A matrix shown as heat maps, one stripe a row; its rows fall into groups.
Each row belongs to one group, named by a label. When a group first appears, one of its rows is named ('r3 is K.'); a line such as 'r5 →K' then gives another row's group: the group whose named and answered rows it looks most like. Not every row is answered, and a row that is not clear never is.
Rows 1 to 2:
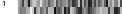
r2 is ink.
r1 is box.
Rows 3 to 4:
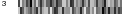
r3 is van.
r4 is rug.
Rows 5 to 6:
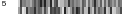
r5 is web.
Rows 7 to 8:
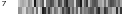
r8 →box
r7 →ink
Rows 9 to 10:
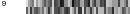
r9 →ink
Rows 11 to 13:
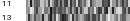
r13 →ink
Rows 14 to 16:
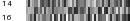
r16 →rug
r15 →box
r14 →web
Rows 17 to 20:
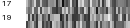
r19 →ink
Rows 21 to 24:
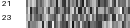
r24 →ink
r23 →box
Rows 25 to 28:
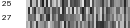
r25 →ink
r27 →web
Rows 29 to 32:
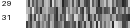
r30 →box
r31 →rug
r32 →van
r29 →ink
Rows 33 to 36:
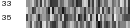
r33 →box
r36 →box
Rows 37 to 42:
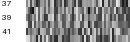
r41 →van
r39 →rug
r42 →box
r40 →rug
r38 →rug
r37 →van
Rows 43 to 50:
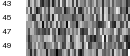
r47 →web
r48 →rug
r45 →web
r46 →ink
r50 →van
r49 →rug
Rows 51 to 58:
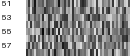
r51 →web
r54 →van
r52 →web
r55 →web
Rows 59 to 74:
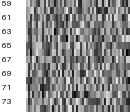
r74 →web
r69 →web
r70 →rug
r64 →ink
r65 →rug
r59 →van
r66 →rug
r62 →ink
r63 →rug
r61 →van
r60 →box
